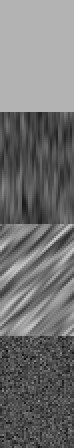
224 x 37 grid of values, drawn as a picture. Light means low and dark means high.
The table splits into 4 rows of 1 panel. Panel 1,1: low, flat. Panel 2,1: high, streaked downward. Panel 3,1: middling, slanting up to the right, strong in contrast. Panel 4,1: high, fine-grained.
